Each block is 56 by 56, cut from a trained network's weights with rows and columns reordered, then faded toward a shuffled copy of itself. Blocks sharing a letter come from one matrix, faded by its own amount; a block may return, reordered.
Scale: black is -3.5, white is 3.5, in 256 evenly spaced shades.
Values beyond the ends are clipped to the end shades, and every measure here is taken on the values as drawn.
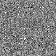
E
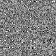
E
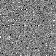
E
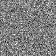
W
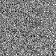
E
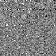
E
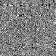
E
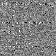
E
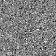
W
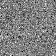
W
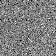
W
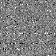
E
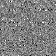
E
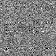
E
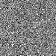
E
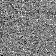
W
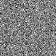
W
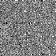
E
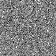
W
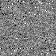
E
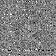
E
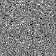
E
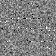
E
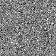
W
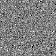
E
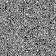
W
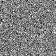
W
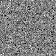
W
